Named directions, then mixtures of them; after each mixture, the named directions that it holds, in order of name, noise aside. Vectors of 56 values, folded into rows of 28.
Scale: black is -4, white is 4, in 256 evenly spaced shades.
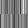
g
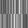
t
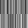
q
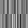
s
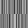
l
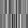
s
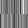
g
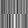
l, t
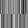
g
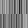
l, t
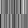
g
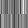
g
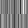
g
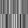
s, t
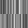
t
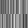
t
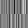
g, l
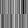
g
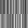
q, t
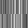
t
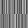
l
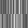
t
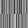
l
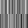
q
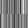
g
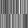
g, t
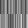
q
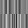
s
